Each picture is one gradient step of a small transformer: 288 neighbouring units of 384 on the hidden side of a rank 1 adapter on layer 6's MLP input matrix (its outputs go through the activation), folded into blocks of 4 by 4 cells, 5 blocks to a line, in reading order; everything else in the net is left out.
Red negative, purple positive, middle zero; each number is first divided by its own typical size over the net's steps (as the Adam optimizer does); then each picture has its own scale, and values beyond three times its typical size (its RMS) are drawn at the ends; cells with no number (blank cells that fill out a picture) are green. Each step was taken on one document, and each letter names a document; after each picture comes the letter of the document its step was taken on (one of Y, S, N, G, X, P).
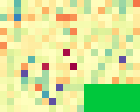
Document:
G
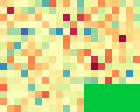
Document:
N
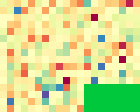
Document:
G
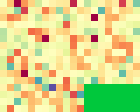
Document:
G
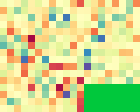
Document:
G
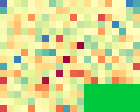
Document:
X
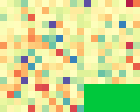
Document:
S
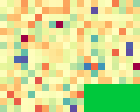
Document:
S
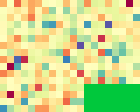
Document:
S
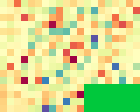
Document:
S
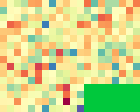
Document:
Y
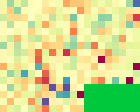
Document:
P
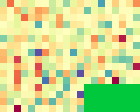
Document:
P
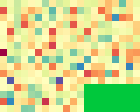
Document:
N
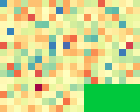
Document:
X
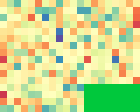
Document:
Y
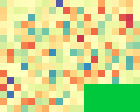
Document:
N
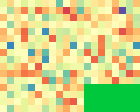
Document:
N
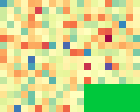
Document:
X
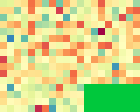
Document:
X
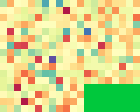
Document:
N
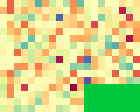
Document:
N
